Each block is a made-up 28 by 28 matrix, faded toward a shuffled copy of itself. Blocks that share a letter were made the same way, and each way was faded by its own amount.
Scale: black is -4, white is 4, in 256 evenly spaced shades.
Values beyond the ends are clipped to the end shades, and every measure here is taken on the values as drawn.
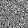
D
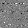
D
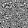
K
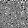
K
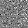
D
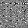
K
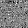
K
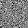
K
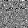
K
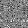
K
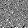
D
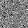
K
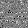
D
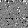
K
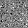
D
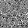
D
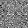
K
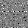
D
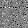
D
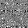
D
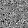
D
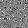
D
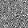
K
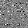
D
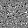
D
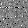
K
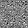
K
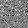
D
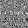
K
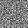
K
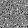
D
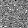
K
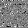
D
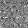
D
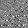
D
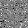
K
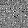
K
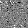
D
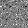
D
